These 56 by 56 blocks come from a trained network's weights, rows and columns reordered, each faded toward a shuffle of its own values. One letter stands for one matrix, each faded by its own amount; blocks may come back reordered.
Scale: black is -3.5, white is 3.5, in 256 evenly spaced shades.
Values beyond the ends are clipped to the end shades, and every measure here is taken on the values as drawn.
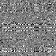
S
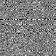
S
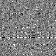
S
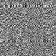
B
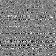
S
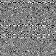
S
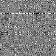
S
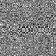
B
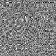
B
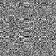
B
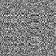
B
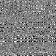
S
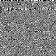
S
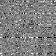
S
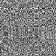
B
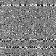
S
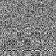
B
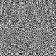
B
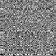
B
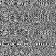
B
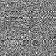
B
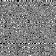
S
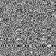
B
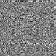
B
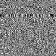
B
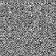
B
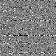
S
